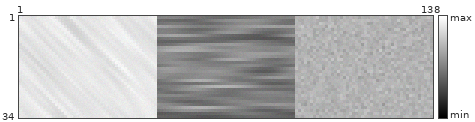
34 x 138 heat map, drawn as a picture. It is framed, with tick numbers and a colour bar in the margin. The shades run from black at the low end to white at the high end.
It is made of 1 by 3 panels. Panel 1,1: very high, slanting down to the right, faint in contrast. Panel 1,2: middling, streaked across. Panel 1,3: high, fine-grained, faint in contrast.
